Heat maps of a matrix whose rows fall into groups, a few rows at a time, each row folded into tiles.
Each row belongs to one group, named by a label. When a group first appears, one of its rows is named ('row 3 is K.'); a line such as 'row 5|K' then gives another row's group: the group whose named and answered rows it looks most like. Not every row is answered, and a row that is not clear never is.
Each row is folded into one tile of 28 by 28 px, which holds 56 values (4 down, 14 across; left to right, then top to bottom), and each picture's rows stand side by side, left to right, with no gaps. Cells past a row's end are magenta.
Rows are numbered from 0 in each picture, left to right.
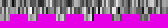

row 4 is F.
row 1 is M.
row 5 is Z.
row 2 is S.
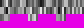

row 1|S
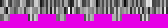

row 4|M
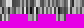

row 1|M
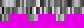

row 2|S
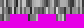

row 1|Z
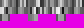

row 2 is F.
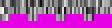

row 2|M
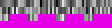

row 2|S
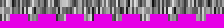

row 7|M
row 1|F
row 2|Z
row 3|M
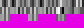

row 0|M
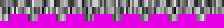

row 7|S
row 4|Z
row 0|S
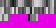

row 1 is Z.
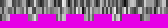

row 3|M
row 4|S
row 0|Z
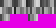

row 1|Z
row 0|Z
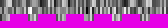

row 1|F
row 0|Z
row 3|M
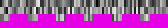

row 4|F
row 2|S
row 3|M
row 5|S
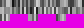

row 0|F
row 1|M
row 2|Z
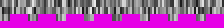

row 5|M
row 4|Z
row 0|S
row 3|Z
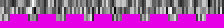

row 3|M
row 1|F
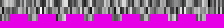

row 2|Z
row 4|Z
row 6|S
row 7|F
